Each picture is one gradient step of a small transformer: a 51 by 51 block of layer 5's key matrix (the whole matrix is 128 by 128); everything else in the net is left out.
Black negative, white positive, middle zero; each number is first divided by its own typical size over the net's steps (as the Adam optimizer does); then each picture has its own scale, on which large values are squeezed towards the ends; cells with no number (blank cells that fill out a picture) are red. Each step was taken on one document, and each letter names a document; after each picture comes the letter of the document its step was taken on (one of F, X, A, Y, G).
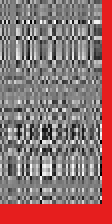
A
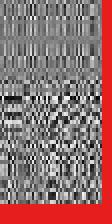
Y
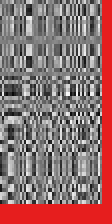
Y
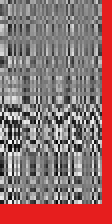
Y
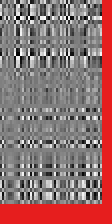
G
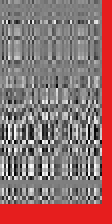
A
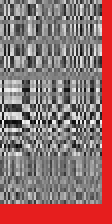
Y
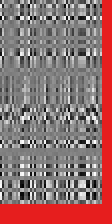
G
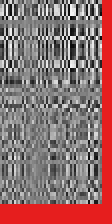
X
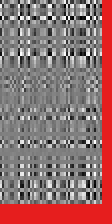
G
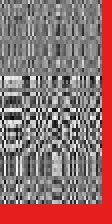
Y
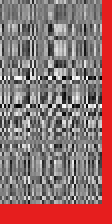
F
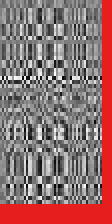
F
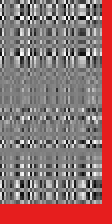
G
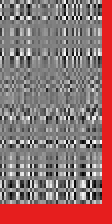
G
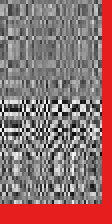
X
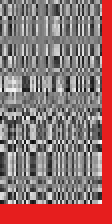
Y
